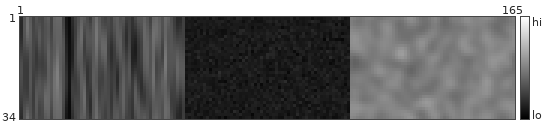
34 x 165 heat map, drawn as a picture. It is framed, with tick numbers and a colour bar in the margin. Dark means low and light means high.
The table splits into one row of 3 panels. Panel 1,1: low, streaked downward. Panel 1,2: very low, fine-grained, faint in contrast. Panel 1,3: middling, blotchy, faint in contrast.
